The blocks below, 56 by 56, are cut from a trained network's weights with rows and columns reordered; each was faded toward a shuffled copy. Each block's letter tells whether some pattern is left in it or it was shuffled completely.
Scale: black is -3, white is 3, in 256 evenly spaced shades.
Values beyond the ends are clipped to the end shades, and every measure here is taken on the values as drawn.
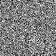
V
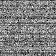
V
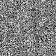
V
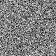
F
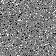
F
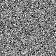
F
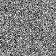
V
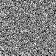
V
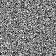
F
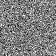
F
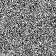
F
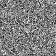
F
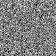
V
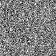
V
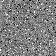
F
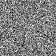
F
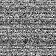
V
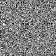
V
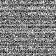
V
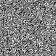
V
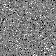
F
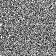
F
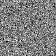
V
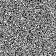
F
